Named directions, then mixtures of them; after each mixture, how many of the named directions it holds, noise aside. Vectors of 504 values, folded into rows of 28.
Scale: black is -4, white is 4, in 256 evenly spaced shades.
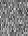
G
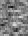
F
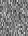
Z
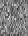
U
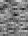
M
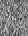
two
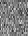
one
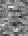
one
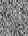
one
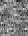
three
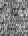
three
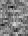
one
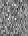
one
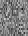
three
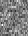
three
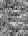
three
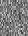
one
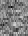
two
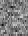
two
